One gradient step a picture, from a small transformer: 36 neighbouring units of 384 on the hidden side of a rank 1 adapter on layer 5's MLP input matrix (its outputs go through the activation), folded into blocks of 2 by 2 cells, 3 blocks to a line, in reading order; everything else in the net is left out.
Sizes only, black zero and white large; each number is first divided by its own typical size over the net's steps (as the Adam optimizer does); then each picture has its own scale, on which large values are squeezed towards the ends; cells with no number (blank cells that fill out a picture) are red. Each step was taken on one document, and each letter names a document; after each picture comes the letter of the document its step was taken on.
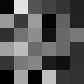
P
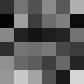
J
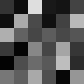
P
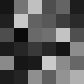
P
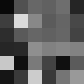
P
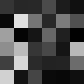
J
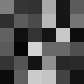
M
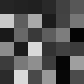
M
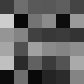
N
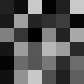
J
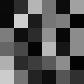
J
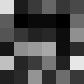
N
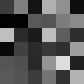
P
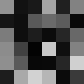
N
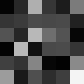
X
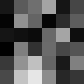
J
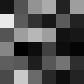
M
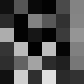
N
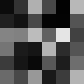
X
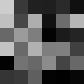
N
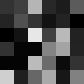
X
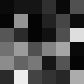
J
